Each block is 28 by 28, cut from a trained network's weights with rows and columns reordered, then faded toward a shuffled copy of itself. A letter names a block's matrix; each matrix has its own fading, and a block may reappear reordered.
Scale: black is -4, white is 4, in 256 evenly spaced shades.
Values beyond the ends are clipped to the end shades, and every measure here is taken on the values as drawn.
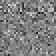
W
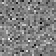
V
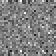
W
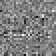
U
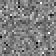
V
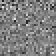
U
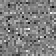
U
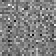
U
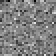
W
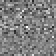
U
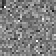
V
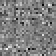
U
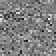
W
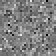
V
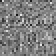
W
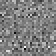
U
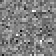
V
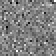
V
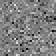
V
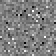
V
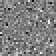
V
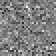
W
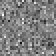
U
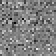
W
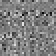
U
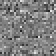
U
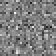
U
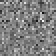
W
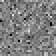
V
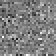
U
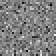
V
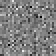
W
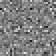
W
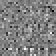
W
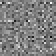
U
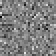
U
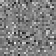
W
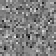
W
